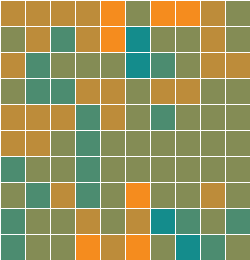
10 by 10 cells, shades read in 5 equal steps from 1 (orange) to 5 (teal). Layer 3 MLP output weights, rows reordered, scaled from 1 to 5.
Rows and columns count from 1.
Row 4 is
3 4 4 2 2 3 2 2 3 3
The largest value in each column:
4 4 4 4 3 5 5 5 4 4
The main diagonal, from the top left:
2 2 3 2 2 3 3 3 3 3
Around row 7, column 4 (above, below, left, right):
4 4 3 3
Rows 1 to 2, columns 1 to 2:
2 2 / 3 2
